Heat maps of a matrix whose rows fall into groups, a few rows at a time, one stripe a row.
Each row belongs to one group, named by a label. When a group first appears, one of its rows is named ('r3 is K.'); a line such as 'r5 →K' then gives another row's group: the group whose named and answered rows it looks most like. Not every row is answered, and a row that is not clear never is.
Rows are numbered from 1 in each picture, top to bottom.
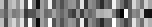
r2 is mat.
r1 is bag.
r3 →bag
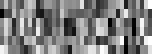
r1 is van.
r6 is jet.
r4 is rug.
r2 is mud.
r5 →van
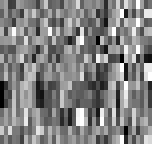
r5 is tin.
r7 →mat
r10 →mud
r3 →mud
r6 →mud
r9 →van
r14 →tin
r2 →van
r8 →van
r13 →tin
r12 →mud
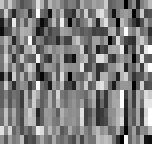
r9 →mud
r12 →van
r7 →rug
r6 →van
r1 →jet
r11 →van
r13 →van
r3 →mud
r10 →rug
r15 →jet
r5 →rug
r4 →mud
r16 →mat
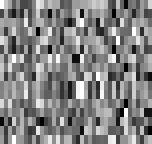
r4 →bag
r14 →mud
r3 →tin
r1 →jet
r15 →mat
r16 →bag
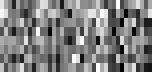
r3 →mat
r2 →jet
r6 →mat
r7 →rug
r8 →mat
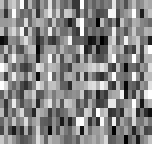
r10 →jet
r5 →mud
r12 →bag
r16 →jet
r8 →jet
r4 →bag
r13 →mat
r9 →bag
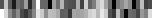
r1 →rug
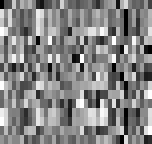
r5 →bag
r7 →bag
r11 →van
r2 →jet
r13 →jet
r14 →jet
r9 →mat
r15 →van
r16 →mat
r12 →tin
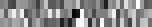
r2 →bag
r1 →mud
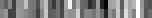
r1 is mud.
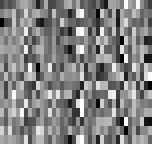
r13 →bag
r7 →mat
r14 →mat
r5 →mat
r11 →bag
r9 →van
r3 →mud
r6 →tin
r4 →tin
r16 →tin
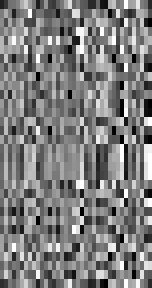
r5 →bag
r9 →van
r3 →mat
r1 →mud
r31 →rug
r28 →bag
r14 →van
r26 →rug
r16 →mat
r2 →rug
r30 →van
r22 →mat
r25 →van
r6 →tin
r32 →mud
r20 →van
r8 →mat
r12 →mat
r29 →rug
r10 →mat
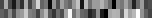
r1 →rug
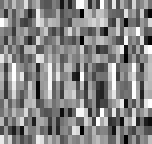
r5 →mat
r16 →jet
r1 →tin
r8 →bag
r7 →jet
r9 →bag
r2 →mat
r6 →van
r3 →jet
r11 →bag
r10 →bag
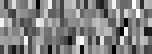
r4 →mat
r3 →jet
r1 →bag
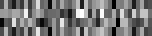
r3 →mud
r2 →tin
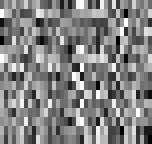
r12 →bag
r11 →mat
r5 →mud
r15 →mat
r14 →tin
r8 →bag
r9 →rug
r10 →tin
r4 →van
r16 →mat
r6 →tin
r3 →mud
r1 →tin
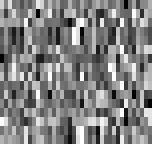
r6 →van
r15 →tin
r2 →bag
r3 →tin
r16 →tin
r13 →van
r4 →rug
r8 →bag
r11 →rug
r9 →bag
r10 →van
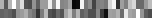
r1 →bag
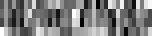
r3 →rug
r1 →van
